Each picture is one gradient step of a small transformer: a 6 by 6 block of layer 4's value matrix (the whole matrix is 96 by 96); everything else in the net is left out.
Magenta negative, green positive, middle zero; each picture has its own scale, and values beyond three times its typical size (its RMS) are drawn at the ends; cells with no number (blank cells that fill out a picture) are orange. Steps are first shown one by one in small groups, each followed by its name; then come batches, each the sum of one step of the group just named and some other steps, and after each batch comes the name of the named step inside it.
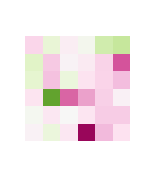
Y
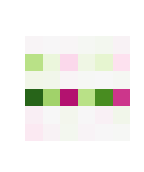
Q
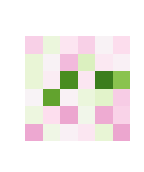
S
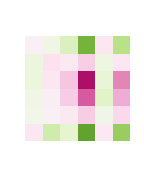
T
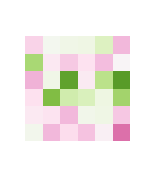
S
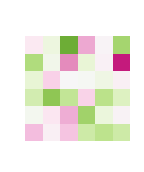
Q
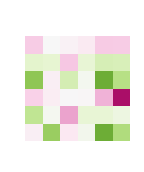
S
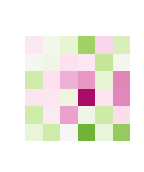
T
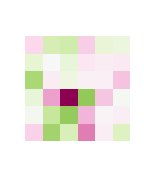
Y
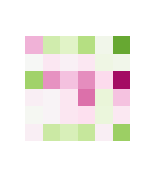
T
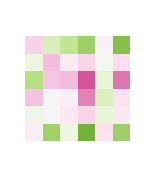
T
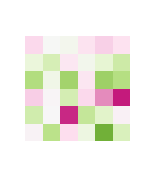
S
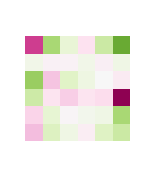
S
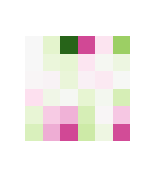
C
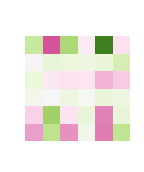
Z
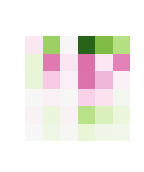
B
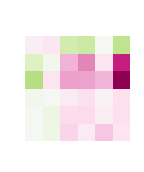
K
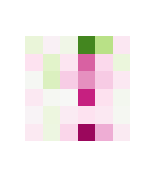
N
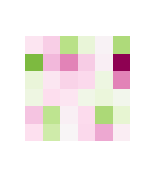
K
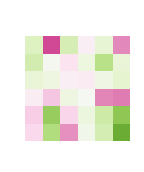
Z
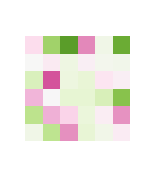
C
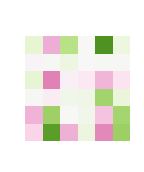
Z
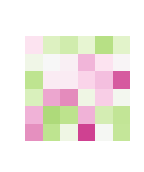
N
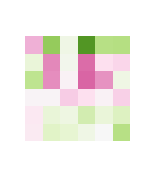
B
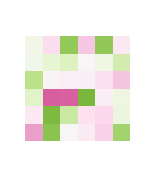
Z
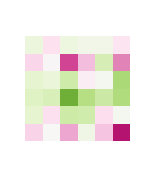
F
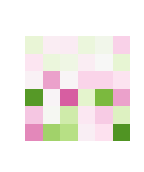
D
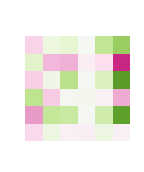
F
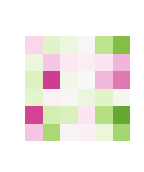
D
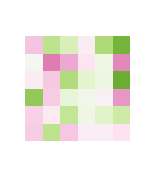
F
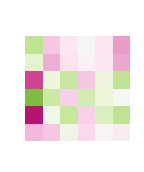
D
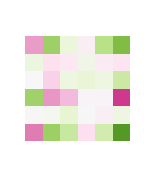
D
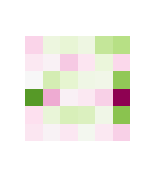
F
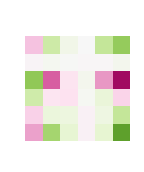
D
